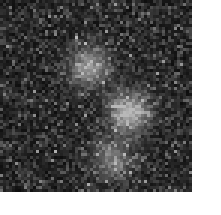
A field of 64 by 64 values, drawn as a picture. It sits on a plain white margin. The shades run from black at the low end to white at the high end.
No regular stripes run through it. Three bumps rise from the field. No overall slope runs across the table. No single row or column stands out from its neighbours. The values are skewed, with a long tail toward high values. Overall the values sit about 20% of the way up the scale. The halves do not mirror each other. The centre is the ninth with the highest average.
